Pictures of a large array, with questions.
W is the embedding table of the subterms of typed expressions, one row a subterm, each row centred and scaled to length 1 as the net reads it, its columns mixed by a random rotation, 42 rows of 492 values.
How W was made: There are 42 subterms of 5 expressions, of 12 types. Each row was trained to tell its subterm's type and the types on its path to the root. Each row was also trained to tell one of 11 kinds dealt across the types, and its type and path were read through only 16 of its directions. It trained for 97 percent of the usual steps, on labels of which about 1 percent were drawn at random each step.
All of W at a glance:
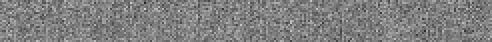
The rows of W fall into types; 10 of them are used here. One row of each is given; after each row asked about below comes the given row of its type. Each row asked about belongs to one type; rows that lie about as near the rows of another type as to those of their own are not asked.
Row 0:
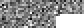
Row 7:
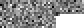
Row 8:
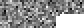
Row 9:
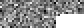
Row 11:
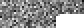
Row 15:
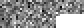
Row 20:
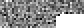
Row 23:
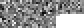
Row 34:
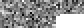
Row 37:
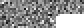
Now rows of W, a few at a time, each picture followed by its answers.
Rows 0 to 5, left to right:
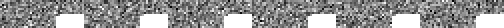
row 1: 7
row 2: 7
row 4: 0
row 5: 34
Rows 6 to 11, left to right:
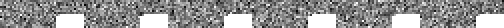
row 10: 23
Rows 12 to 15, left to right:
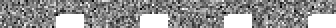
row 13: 11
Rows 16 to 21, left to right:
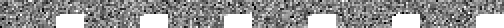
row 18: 7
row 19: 23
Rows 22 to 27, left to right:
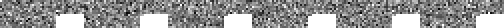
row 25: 20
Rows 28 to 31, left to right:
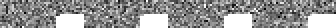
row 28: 0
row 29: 7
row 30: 11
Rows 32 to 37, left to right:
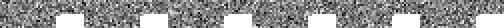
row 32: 11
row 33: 23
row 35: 20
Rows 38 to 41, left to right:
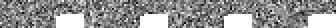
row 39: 11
